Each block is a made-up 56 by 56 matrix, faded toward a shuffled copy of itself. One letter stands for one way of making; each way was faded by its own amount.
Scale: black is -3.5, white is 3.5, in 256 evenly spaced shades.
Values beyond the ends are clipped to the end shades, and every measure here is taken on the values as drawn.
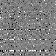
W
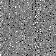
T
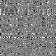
W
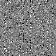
T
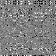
W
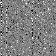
T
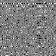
W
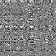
W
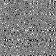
W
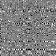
W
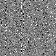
T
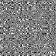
W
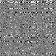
W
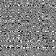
W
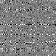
W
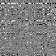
W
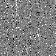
T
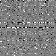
W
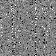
T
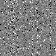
T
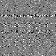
W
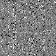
T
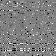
W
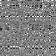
W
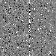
T
